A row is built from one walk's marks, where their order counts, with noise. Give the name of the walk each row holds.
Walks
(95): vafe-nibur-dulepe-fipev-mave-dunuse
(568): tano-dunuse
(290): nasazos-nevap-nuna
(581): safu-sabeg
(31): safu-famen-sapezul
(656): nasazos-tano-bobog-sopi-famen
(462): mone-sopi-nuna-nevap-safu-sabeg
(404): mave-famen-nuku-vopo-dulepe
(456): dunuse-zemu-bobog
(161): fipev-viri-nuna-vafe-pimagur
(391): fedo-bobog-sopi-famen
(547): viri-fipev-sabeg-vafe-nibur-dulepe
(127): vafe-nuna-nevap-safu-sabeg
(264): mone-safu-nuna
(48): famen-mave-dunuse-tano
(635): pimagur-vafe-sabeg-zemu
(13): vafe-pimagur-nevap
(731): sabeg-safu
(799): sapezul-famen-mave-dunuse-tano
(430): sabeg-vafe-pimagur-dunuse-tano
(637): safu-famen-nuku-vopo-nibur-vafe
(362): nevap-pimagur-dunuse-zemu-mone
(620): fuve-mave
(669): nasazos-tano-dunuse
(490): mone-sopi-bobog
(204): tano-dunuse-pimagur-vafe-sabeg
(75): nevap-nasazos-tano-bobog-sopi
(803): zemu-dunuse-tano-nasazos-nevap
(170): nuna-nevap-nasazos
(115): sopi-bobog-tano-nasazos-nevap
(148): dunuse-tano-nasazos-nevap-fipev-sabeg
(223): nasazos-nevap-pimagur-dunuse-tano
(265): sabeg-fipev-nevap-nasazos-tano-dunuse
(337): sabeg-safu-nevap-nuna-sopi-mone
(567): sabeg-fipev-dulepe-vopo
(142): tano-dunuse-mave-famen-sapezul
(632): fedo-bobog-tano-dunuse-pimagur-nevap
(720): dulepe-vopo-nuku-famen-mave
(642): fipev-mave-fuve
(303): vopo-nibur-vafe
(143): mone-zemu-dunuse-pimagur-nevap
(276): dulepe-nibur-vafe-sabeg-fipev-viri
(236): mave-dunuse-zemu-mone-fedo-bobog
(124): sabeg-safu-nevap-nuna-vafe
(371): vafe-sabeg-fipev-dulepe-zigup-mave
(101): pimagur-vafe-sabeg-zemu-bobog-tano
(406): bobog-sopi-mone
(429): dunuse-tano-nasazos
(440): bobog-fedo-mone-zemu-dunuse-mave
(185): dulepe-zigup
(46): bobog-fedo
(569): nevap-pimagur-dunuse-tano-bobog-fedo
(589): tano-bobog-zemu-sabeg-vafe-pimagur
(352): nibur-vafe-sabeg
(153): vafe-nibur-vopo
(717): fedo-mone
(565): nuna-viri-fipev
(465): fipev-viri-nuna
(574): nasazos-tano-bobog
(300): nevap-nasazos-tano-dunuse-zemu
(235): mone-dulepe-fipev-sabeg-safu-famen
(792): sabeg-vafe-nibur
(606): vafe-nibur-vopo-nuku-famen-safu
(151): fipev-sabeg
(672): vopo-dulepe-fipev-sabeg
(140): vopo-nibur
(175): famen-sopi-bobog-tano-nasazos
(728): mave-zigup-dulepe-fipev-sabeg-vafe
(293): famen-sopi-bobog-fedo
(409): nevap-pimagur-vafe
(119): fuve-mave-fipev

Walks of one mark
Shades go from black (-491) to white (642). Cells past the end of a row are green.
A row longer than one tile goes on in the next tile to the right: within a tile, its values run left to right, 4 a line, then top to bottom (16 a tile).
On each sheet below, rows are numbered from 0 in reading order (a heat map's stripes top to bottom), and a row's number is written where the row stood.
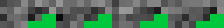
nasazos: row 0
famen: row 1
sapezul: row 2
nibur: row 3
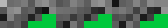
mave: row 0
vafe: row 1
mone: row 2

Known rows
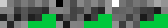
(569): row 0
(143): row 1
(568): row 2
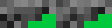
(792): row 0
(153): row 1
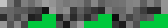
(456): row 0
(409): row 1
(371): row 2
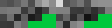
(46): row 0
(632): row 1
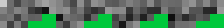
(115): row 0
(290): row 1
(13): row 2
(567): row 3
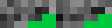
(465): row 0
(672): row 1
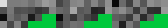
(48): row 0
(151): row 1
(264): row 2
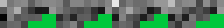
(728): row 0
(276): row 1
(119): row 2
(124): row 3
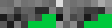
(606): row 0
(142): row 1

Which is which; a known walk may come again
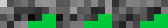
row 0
(632)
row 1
(151)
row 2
(303)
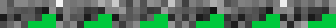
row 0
(276)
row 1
(142)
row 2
(170)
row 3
(456)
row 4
(352)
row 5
(569)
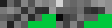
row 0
(264)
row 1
(175)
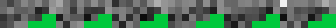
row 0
(465)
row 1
(223)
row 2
(440)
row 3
(731)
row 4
(792)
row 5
(48)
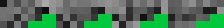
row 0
(406)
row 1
(95)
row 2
(362)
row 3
(672)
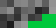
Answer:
(161)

